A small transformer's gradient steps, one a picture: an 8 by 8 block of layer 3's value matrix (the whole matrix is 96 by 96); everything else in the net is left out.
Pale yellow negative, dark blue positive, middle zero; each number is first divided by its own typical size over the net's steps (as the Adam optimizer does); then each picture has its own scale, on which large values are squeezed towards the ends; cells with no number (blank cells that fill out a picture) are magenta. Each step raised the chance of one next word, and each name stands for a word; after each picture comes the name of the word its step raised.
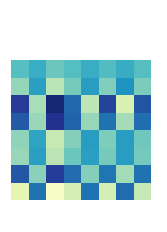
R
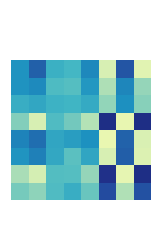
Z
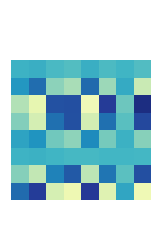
R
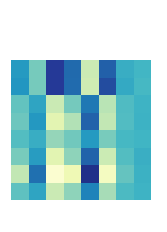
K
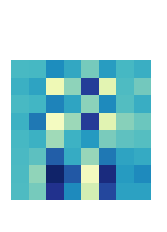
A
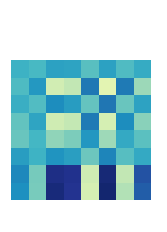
A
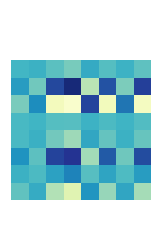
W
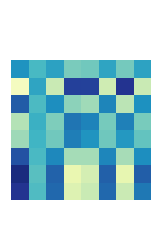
A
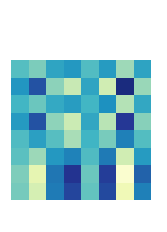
A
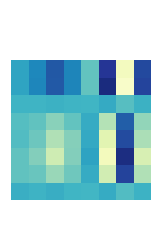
K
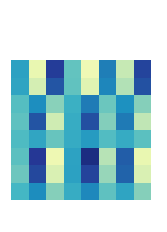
K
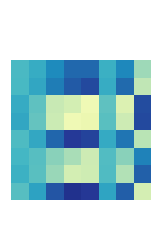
R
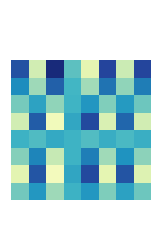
K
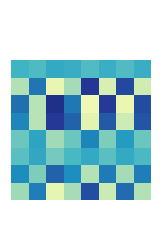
R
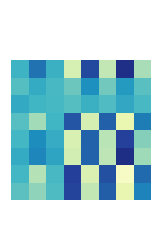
Z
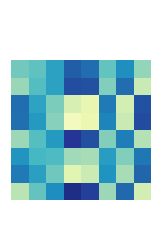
R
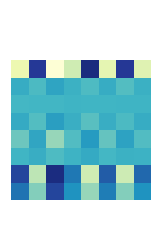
Z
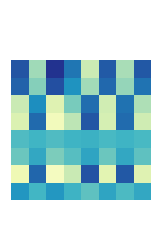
K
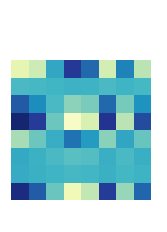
Z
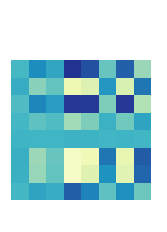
W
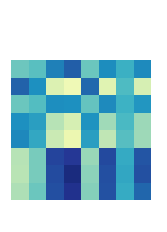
A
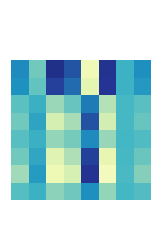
K
